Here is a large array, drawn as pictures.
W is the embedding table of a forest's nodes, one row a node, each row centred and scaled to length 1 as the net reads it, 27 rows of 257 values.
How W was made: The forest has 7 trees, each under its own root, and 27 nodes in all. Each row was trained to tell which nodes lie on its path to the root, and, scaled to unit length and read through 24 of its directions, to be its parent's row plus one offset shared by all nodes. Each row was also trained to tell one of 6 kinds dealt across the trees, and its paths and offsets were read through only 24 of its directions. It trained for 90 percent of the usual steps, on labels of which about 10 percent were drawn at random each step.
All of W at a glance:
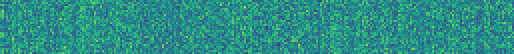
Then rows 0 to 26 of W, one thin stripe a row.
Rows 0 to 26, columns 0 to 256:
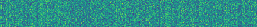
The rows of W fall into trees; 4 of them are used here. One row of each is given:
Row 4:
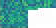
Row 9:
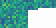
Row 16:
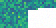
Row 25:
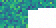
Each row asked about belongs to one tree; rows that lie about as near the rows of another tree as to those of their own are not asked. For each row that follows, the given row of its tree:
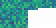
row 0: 9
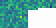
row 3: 4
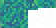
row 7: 16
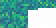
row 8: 25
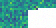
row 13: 25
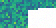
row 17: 25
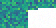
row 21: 25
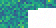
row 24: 16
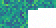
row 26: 16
